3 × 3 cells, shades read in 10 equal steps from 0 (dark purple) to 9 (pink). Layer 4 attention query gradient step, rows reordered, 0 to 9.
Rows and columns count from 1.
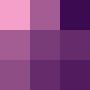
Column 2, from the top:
5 3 2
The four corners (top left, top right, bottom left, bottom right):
9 0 4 1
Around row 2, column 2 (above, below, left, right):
5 2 5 2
